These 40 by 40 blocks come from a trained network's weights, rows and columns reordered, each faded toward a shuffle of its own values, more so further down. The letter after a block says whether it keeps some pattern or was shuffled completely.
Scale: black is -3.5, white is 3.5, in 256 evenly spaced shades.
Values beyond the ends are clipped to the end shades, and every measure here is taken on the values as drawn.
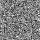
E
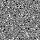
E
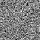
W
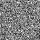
E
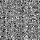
W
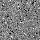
E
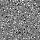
E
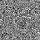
W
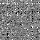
W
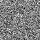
E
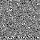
W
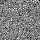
E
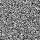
E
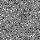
E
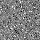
E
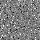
E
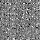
W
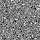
E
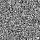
E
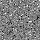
E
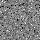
E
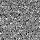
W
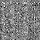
W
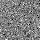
E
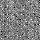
W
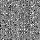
W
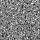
E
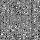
W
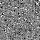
E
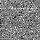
W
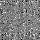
W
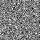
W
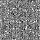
W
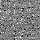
W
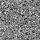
E
